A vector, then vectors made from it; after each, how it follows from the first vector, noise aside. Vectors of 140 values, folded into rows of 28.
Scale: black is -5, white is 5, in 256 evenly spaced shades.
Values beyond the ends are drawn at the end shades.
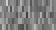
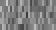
copied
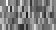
scaled up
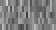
copied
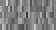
copied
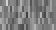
copied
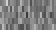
copied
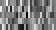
scaled up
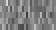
copied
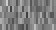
copied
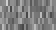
copied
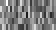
scaled up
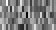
scaled up
